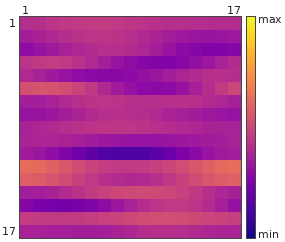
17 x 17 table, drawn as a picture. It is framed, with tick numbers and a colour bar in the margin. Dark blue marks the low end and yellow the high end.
The ninth with the highest average is the bottom right. Overall the values sit about 40% of the way up the scale. Streaks run across, left to right.
